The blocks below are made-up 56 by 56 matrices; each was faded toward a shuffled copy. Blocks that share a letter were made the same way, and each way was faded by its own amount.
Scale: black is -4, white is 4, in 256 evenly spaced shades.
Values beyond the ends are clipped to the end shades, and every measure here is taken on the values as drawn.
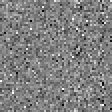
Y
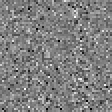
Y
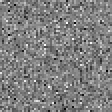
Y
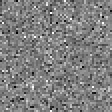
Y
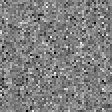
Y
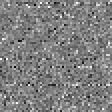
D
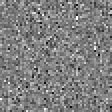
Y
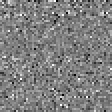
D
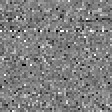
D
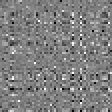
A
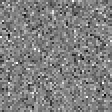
Y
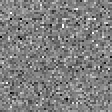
D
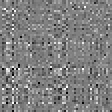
A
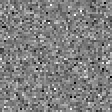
D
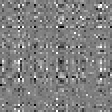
A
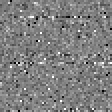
D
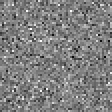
D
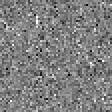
Y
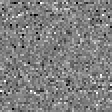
D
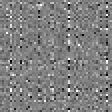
A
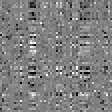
A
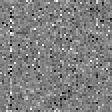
Y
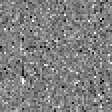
Y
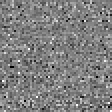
D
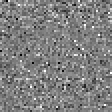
D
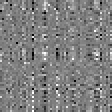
A
